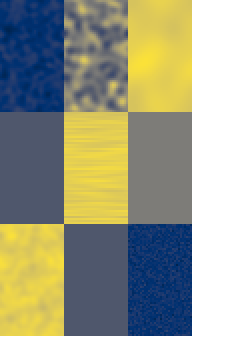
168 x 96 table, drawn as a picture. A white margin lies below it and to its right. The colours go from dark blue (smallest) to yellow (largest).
It is made of 3 by 3 panels. Panel 1,1: very low, blotchy, faint in contrast. Panel 1,2: middling, blotchy, strong in contrast. Panel 1,3: very high, smooth, faint in contrast. Panel 2,1: low, flat. Panel 2,2: very high, streaked across, faint in contrast. Panel 2,3: middling, flat. Panel 3,1: very high, blotchy, faint in contrast. Panel 3,2: low, flat. Panel 3,3: very low, fine-grained, faint in contrast.
